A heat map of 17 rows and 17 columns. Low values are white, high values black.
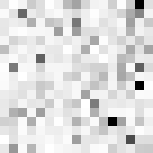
Roughest part: middle right. Histogram: skewed, a long tail of high values. Calmest part: centre. Mirror symmetry: none.
